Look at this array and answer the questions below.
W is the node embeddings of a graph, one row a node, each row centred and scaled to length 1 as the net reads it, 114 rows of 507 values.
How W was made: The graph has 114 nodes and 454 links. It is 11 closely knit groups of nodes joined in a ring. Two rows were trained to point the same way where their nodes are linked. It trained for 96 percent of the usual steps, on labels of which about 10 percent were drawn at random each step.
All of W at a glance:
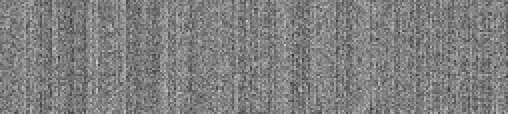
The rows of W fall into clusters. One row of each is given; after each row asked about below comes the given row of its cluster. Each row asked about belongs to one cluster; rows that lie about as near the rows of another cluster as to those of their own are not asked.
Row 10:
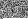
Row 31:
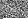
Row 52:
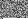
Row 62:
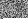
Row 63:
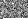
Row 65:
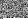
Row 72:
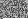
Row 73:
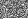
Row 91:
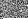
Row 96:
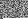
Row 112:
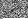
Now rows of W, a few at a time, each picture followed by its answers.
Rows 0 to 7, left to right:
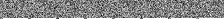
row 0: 65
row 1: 31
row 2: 72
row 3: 96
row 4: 31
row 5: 96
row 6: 65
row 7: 52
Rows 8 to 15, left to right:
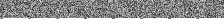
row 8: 52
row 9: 10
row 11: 72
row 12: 31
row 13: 73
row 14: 31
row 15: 91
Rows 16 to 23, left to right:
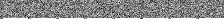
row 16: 52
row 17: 65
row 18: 72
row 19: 112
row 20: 91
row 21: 72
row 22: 112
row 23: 91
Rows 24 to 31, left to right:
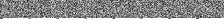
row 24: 63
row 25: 112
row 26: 112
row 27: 112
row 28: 62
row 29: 65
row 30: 73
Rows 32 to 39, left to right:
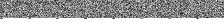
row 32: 52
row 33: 52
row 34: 72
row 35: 63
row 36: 72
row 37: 91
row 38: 112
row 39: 96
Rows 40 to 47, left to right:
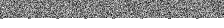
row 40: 73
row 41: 65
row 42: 62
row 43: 10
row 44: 31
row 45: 91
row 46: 72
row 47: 31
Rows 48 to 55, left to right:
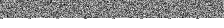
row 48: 65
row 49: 52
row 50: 62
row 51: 73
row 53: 72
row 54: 91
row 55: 72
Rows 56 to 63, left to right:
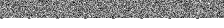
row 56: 10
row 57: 72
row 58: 10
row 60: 73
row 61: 10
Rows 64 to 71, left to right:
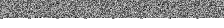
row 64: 63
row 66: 10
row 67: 62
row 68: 96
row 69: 62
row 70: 91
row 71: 10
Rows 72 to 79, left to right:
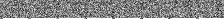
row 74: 52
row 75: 52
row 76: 96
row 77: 72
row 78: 31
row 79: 65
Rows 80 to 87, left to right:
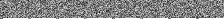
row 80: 31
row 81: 112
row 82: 91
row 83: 10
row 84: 65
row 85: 91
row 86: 73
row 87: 73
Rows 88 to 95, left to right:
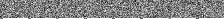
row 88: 73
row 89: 73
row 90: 10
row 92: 72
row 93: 63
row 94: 52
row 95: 31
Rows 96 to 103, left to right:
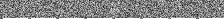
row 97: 52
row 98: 63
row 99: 73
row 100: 63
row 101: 73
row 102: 52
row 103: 96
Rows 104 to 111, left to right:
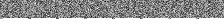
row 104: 112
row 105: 63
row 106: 96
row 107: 73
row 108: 65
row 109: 96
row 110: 62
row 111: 112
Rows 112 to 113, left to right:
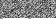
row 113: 112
